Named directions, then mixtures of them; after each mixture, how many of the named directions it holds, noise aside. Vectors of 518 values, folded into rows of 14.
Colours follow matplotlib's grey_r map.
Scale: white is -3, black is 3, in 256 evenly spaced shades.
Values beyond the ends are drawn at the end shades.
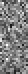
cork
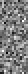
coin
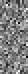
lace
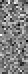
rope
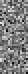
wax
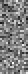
two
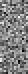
two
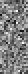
three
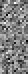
three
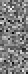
one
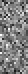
two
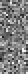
two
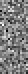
one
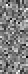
one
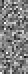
two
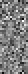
three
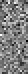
one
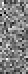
three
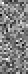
three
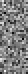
two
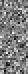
two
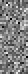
two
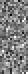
two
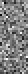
three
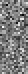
three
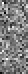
two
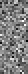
two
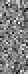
one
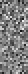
three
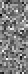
three
